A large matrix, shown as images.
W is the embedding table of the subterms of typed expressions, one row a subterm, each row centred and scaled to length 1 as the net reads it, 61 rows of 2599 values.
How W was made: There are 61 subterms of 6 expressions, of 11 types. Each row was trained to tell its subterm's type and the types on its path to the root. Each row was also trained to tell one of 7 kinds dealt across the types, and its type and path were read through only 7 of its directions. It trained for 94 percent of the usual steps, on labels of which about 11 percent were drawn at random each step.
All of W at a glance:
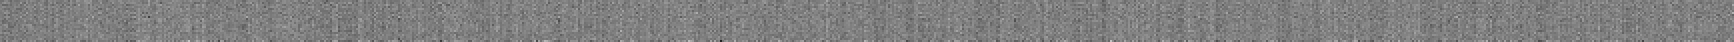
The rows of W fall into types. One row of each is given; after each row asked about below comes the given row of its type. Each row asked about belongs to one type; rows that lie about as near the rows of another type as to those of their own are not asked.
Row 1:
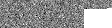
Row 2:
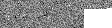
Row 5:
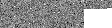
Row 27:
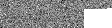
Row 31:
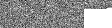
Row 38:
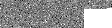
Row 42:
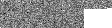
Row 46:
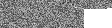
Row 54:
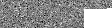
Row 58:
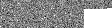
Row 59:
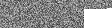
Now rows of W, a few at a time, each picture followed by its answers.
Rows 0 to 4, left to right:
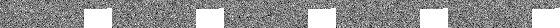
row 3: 1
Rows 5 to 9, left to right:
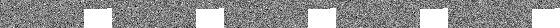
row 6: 54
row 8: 31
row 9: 1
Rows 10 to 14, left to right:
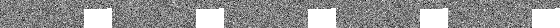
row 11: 54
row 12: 58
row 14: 31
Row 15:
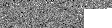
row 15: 27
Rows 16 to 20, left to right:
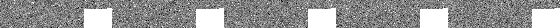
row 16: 46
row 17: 1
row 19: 2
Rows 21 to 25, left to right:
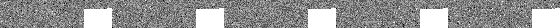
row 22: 42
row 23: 46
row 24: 1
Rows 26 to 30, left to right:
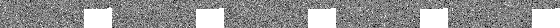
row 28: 27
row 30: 54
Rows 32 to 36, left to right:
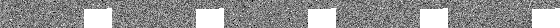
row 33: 58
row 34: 2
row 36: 42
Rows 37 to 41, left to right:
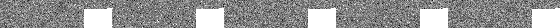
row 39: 59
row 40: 2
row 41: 46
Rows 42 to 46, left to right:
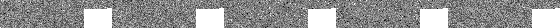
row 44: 46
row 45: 27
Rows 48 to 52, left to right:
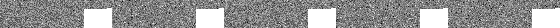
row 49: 59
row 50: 42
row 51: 2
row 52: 58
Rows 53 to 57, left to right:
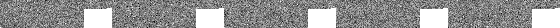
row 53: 54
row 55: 2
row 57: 1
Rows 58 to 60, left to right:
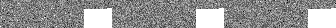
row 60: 46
